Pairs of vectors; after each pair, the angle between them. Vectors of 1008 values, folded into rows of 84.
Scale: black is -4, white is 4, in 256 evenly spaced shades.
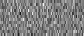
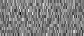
nearly parallel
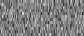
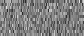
partly opposed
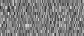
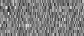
nearly parallel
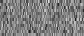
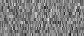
orthogonal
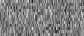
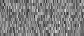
nearly opposite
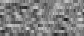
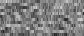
nearly parallel
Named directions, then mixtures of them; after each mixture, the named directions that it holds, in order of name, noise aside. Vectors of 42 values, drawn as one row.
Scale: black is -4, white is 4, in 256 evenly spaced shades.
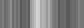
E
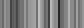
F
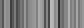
F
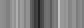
E, F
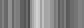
E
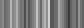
E, F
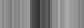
E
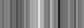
E, F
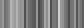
F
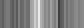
E, F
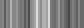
E, F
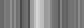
E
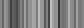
F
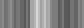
E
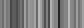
F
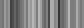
F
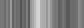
E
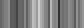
E, F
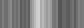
E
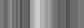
E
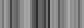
E, F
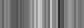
E, F
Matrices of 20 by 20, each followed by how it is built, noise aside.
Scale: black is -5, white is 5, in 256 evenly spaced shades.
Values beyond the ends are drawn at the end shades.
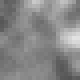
smooth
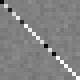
diagonal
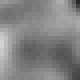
smooth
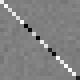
diagonal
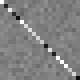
diagonal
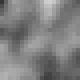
smooth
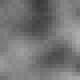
smooth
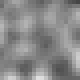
smooth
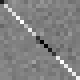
diagonal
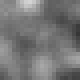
smooth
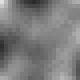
smooth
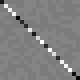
diagonal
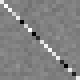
diagonal
